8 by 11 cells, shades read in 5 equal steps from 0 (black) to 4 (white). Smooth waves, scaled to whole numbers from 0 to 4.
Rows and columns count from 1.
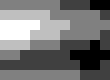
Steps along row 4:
same same down same same down same same same down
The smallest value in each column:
1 1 1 1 1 1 1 0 0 0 0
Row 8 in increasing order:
1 1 1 2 2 2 2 2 2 2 2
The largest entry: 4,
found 7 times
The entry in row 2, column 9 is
2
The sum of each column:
21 21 20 18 17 16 13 11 9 7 7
